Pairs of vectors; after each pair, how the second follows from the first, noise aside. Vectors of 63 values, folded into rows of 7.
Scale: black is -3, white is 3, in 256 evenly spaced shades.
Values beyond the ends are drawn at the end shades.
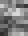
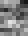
reversed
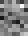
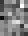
sign-scrambled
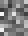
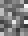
reversed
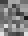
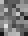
sign-scrambled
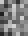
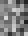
reversed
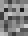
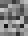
reversed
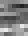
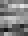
negated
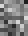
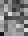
reversed
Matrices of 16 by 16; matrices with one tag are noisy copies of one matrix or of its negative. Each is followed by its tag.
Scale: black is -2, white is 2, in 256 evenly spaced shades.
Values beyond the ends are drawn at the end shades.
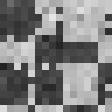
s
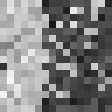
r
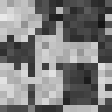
s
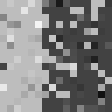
r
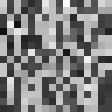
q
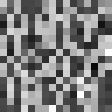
q
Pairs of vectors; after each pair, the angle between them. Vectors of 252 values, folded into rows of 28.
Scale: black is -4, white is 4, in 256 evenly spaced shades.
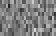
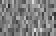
nearly parallel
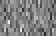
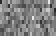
orthogonal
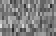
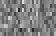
partly aligned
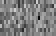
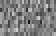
partly opposed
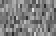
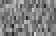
nearly parallel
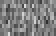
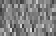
orthogonal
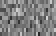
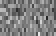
nearly opposite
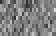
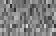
orthogonal
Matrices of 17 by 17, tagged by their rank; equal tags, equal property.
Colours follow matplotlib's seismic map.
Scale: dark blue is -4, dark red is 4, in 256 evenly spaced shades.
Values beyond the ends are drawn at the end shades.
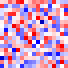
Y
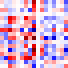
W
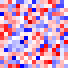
Y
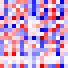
W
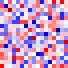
Y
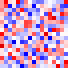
Y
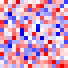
Y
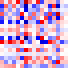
W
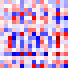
W
